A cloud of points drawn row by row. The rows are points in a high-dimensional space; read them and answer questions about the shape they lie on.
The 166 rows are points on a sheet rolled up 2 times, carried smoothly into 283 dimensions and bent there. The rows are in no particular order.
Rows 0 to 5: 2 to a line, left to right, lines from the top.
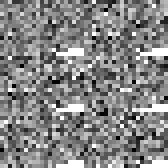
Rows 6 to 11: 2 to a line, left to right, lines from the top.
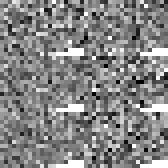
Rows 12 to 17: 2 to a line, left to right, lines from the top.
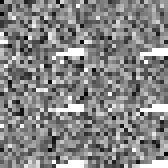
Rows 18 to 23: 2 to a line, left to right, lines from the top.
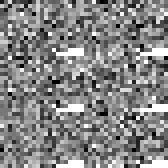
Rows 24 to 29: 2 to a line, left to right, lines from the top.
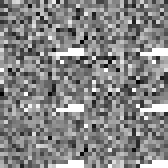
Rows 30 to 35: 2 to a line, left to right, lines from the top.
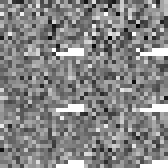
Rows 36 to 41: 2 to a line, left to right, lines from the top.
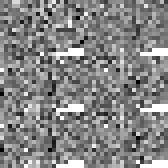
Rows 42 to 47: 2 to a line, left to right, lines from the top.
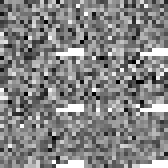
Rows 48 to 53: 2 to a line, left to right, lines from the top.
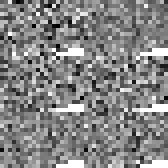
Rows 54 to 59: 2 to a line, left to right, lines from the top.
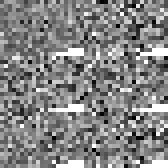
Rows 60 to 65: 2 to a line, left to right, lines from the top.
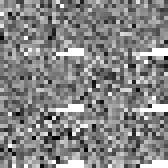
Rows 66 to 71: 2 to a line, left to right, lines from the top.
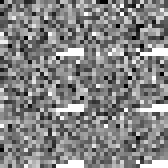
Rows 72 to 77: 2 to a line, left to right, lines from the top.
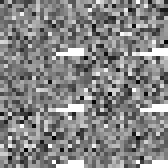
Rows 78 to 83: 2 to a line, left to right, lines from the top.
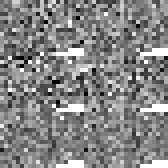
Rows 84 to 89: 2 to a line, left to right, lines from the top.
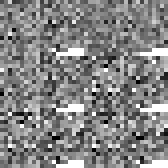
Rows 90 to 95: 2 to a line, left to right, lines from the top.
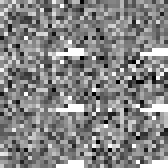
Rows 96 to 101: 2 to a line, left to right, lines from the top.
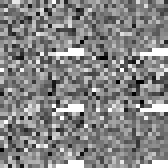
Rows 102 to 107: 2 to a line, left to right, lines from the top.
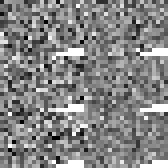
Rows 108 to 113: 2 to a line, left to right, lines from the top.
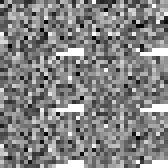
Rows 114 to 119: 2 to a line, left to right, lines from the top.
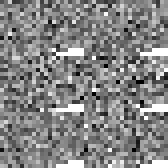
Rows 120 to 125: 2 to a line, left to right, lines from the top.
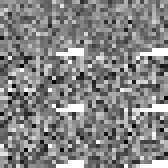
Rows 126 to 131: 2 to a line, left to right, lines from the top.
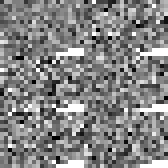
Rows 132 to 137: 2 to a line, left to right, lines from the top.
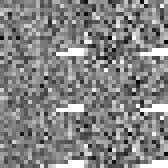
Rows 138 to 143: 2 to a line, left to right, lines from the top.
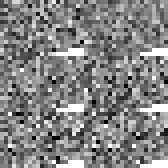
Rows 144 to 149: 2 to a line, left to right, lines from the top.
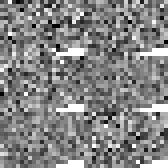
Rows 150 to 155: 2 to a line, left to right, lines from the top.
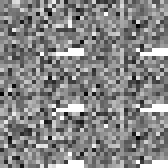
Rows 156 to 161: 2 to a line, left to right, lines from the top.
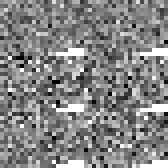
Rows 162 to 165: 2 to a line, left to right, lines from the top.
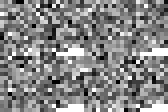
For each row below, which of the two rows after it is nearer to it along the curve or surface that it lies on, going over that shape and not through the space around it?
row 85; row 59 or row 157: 157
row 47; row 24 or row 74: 74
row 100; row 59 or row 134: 134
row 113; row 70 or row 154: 70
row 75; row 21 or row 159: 159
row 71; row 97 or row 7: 7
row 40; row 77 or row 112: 77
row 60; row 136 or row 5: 136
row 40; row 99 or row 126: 126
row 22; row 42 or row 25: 25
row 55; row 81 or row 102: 102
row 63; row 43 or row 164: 43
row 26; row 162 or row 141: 141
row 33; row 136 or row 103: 136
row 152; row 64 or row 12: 12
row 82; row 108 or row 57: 57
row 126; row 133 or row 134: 134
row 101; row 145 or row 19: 145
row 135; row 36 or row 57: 57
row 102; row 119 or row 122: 122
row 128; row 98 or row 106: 106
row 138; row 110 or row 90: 110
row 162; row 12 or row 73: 12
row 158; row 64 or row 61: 64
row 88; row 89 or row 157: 89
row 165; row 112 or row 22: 112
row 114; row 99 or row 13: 13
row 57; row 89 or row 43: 43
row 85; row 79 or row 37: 79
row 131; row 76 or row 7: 76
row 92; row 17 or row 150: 150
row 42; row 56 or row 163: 56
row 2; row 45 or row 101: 45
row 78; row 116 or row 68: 116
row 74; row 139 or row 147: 147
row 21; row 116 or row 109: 116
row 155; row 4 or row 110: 4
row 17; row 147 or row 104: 104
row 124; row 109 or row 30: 109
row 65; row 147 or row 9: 147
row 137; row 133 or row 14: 133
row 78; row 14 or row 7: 14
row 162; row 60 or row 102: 102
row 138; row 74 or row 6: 6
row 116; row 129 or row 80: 129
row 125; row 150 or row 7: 150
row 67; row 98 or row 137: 137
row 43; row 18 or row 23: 18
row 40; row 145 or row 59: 145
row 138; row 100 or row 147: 100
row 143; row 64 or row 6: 64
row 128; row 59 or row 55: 55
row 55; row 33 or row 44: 44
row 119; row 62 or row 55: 62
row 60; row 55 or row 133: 133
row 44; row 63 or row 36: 36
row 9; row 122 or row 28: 122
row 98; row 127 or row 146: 146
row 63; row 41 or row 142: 41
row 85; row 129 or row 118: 118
